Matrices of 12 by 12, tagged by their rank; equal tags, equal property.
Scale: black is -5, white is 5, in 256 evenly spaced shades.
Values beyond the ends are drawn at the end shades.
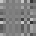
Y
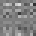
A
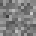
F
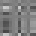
Y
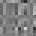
A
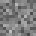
F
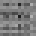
A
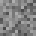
F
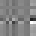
Y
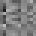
A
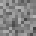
F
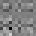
A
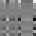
Y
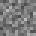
F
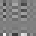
Y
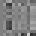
A
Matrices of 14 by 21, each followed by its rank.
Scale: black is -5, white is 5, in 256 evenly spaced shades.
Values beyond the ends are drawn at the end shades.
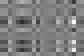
one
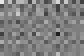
two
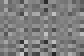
two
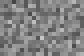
full rank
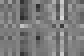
two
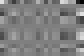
one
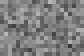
full rank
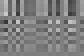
one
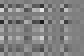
one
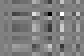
one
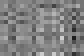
two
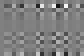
one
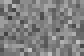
full rank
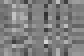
two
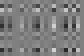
one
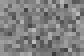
full rank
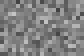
full rank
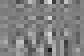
two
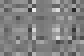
two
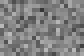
full rank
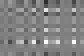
one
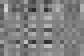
two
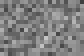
full rank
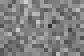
full rank
